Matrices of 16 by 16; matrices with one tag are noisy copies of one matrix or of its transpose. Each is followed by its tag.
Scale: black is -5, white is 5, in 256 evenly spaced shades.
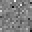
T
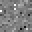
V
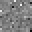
T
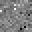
V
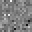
V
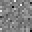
T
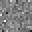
T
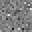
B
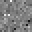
V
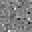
B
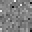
T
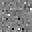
B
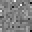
T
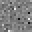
B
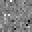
V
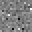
B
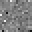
T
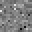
V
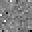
T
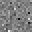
B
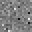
B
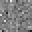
T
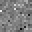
V
